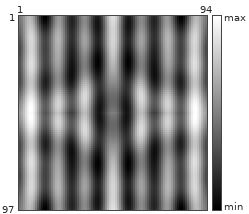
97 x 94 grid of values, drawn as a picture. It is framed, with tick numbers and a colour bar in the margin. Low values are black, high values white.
It mirrors both left to right and top to bottom. Stripes running up and down repeat 7 times from left to right. No overall slope runs across the table. There are no lone odd cells.
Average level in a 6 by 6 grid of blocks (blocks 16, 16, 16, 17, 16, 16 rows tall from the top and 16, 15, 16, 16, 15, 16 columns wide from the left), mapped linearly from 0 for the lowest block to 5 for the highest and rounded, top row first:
312213
400004
532235
532235
400004
312213
